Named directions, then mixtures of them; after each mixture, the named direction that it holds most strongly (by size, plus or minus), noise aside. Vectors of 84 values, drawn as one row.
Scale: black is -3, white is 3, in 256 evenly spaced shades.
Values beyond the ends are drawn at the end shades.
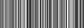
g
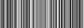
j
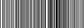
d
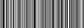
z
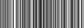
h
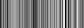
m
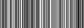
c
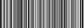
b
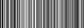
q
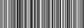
j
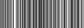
h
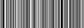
z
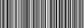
j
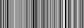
m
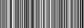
c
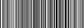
d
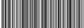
b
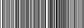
d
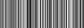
g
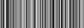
z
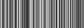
j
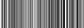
m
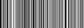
m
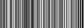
c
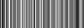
q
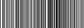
d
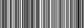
c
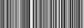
j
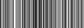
h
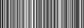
q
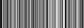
m
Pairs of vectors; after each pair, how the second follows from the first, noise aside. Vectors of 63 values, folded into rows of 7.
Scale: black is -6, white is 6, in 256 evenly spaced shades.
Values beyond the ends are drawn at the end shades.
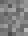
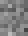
negated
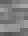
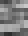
scaled up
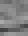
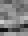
scaled up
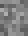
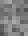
shuffled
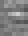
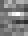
scaled up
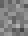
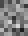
scaled up
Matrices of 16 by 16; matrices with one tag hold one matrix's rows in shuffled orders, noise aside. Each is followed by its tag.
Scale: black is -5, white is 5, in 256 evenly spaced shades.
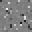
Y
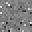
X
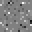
X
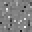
Y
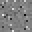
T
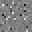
T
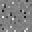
T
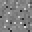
Y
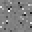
X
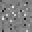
T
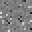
X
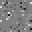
X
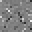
X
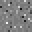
Y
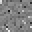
X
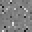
T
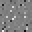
T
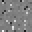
T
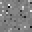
X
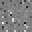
T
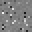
T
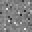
Y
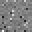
T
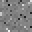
X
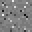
T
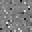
Y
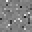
Y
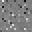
T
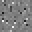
T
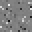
X
